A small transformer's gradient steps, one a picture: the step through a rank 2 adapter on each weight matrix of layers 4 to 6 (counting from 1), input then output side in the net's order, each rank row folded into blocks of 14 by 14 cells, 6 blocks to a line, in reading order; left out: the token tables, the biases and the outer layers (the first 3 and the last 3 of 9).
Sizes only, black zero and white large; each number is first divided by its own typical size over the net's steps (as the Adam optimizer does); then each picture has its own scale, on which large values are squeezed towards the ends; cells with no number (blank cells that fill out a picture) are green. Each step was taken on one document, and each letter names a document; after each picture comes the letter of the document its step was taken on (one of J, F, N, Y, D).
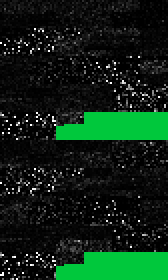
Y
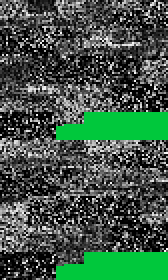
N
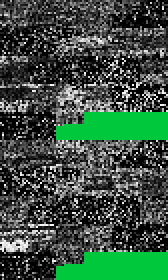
N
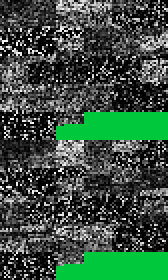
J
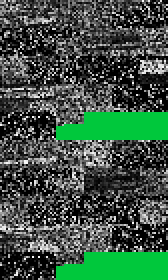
N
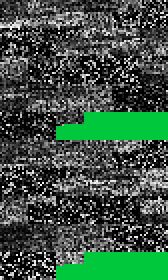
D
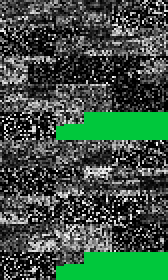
J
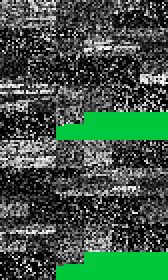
N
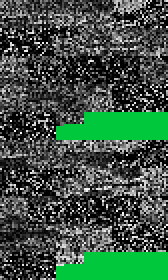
D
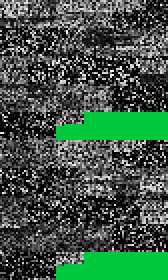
D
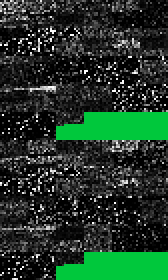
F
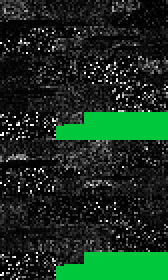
Y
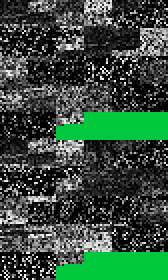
J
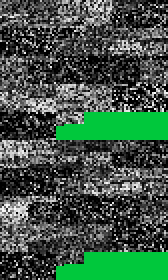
N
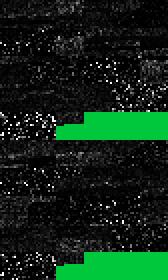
Y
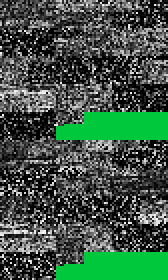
J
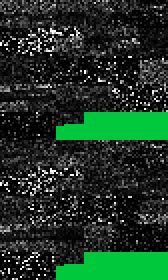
F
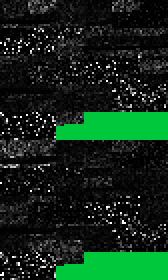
Y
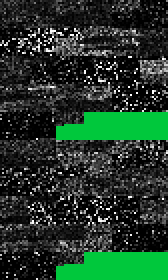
F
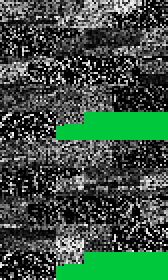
D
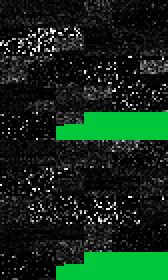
F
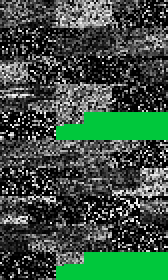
D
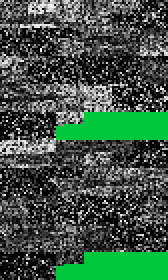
N
